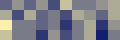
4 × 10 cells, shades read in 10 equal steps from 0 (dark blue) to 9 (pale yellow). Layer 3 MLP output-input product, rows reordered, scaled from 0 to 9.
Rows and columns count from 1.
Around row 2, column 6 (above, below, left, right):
7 1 4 6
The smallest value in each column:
3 2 3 1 2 1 4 4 0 4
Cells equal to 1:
3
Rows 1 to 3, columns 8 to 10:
4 5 6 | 5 3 6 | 6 1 5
